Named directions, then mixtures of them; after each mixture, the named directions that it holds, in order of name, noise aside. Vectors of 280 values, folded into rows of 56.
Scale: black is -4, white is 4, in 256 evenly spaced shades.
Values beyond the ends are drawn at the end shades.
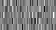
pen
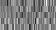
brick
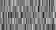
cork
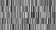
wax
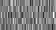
cork, pen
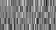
brick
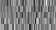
brick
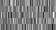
cork, pen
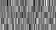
brick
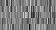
wax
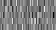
pen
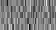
brick, wax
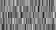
cork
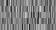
pen, wax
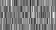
pen, wax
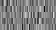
pen, wax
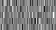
pen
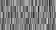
cork, wax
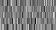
brick, pen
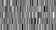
pen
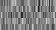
brick, cork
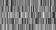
cork, wax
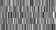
cork, pen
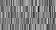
cork, wax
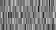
cork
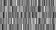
cork, pen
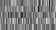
brick, cork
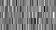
pen
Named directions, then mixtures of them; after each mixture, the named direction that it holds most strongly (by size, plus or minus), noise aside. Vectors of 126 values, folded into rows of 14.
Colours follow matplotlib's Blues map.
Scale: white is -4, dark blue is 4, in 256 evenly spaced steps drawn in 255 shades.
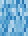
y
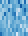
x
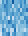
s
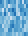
y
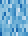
x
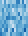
y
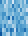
s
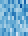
x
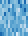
x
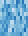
y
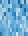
x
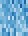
s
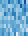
x
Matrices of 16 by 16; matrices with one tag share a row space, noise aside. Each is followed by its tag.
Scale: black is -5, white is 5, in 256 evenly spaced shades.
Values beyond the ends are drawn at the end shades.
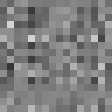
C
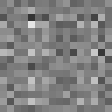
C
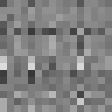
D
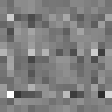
C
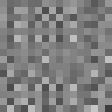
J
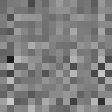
C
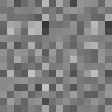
J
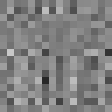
J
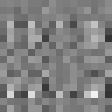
J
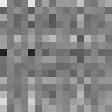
D
